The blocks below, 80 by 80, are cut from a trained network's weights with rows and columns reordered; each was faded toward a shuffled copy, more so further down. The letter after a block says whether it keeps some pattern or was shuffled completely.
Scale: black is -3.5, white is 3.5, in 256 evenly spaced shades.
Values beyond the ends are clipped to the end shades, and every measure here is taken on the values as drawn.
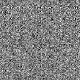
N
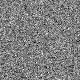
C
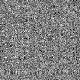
N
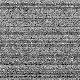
N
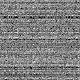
N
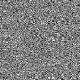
N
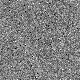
C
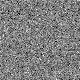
C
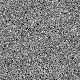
C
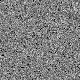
C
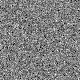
C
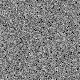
C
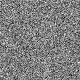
C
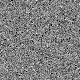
C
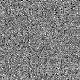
N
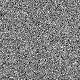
C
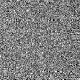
N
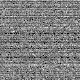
N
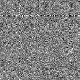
N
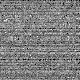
N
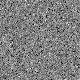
C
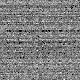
N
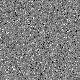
C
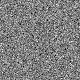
C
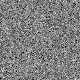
C
